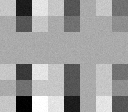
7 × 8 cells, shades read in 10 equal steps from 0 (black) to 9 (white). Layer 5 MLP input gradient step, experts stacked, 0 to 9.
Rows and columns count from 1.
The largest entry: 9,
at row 7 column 3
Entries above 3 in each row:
6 7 8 8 6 7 5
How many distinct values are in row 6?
5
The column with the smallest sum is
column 2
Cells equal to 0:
1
